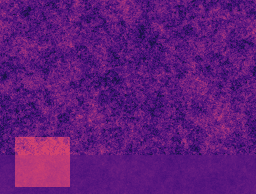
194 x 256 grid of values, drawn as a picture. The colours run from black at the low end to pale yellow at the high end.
Histogram: skewed, a long tail of high values. Average level on the scale: 30%. Ninth with the highest average: bottom left. Odd patch: higher, in the bottom left. Stripes: none. Mirror symmetry: none. Seam: horizontal, 80% of the way down, the bottom part calmer.
